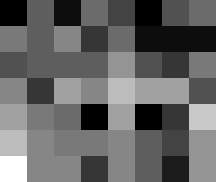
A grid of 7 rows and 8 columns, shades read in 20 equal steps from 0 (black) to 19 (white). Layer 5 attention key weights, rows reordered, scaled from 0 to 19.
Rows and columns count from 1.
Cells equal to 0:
4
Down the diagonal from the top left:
0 7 7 10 12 7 2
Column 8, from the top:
8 1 9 6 15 11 11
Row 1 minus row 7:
-19 -3 -9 4 -5 -7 4 -3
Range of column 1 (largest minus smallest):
19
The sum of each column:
70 54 57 42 70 33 34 61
